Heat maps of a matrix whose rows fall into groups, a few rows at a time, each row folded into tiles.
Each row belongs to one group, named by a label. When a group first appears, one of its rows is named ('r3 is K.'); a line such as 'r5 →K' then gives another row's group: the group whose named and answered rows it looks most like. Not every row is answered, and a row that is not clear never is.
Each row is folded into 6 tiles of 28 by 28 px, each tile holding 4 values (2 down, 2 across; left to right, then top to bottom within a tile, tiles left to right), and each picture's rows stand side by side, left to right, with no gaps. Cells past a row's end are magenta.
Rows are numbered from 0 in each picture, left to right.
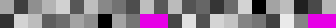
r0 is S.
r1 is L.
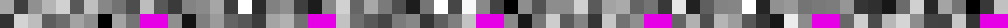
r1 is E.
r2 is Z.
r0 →S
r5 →L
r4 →L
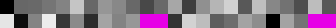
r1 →S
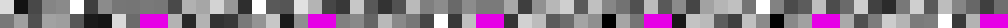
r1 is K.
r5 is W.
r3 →S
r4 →S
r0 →L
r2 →W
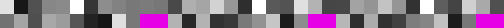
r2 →K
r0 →L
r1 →K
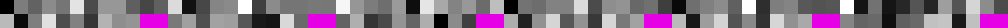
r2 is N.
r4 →E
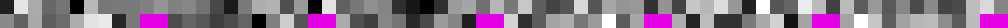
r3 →W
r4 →K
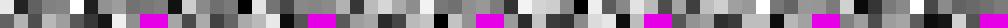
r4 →S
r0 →L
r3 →K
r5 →L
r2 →S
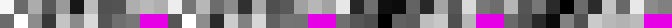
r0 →N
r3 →Z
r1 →N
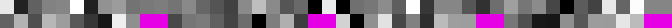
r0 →L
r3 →Z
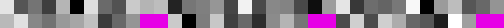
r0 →N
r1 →E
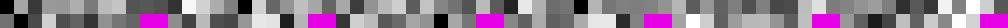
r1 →K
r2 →S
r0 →E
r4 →N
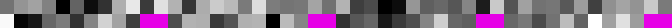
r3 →Z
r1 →S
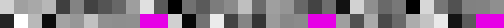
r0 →N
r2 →K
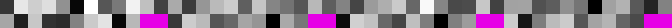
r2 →S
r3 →W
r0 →K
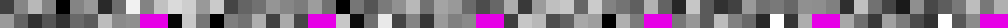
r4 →W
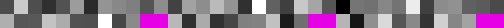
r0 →W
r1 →K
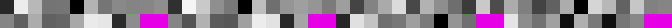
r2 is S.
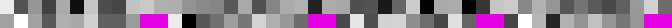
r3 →N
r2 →L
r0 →N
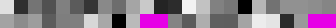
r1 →K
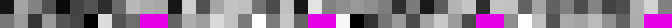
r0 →W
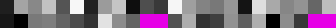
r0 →E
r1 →N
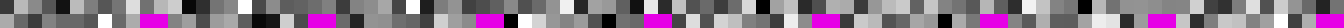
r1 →L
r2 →E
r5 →S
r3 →S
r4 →L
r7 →W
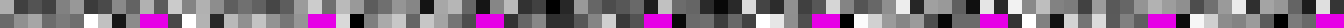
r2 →W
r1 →N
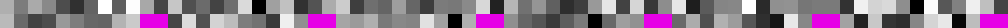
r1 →L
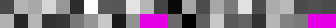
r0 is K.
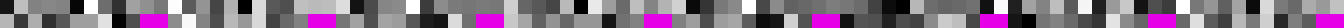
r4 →L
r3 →N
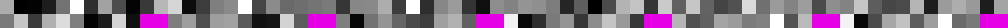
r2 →E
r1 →L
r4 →W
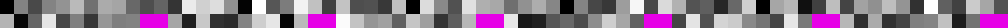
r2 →N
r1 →K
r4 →L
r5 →K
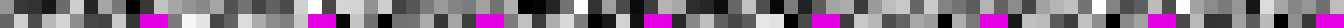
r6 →S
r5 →S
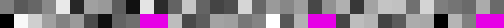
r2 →S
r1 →W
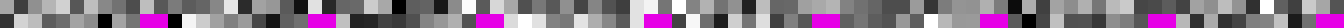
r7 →K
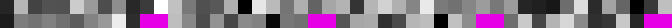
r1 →N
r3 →L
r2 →S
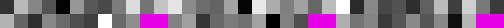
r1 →N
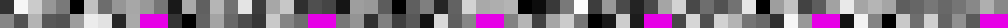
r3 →L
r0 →K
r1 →E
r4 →L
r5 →N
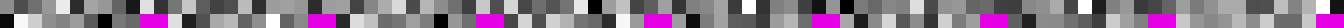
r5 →E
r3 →L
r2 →S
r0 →S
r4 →E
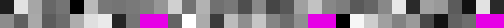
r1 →N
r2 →S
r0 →K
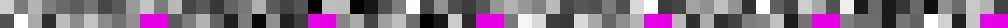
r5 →Z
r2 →L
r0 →N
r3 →N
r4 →K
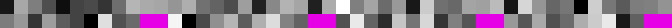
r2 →N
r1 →W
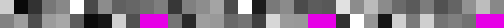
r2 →N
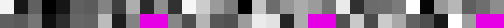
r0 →Z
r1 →K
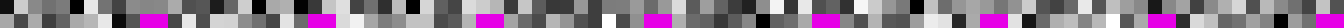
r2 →N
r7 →S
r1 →L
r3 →W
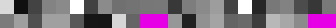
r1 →E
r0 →L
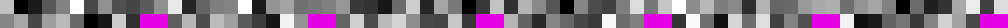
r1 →L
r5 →W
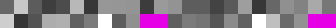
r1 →Z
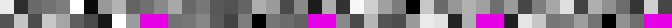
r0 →L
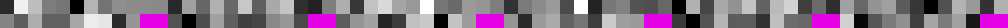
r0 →K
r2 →S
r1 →E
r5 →W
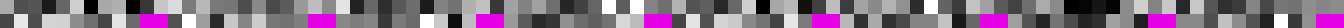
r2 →Z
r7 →W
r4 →L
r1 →N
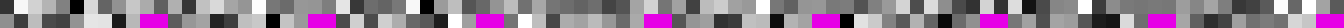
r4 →S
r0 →K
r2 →L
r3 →N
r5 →S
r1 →S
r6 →L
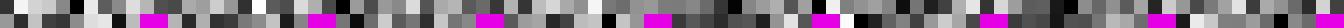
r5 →W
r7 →S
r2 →E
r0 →K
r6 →Z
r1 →K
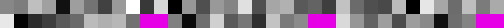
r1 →E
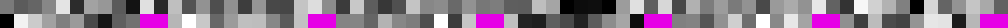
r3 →W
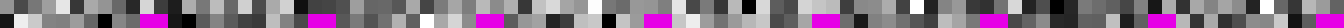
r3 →S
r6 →Z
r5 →E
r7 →K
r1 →E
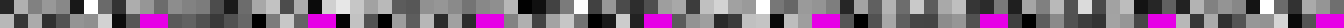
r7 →K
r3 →L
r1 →Z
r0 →K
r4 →S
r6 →E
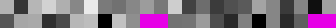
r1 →Z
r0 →S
